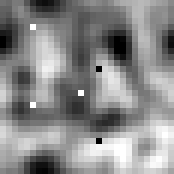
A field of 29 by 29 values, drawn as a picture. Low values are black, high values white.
Mirror symmetry: none. Lone odd cells: 5, 3 higher and 2 lower than their neighbours. Grain: blotchy. Calmest part: top middle. Histogram: bell-shaped.
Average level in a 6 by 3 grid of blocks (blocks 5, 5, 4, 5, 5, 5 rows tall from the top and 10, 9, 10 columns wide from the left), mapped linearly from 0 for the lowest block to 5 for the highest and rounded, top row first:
002 / 200 / 222 / 213 / 314 / 145
